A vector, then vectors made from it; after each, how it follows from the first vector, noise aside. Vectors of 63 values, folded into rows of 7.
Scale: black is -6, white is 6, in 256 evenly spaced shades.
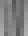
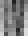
scaled up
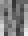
scaled up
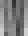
scaled up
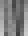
scaled up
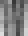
scaled up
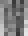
scaled up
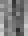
scaled up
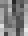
scaled up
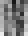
scaled up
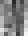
scaled up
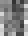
scaled up
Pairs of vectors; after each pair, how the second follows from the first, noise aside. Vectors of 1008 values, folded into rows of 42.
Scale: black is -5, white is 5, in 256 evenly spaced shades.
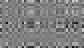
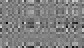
copied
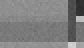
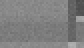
shrunk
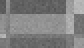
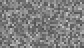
shuffled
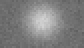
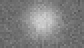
copied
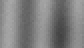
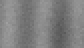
shrunk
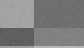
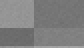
shrunk
